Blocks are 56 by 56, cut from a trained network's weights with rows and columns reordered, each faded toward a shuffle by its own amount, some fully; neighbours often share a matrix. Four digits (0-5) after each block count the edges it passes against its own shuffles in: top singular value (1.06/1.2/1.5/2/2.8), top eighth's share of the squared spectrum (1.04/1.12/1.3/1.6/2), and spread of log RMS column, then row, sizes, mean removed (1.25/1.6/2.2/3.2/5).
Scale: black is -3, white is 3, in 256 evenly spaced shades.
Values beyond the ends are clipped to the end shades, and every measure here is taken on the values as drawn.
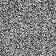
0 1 0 0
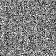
1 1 0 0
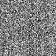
2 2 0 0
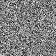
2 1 0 0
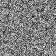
1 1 0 0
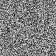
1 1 0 0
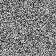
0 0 0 0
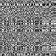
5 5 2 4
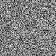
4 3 0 2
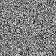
3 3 0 1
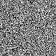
1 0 0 0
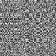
4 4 1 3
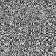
4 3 0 2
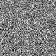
3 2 0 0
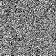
3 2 0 1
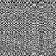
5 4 1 3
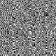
4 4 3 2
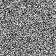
1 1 0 0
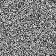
1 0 0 0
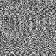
4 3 0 1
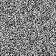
0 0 0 0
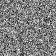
0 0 0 0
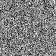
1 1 0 0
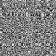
4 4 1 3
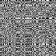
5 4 1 3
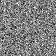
0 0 0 0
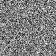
2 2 0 0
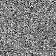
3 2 0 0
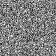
0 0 0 0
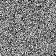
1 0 0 0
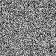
0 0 0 0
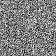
0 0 0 0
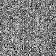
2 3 1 1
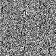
2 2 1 0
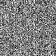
2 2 0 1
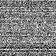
4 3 0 2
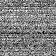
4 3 0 2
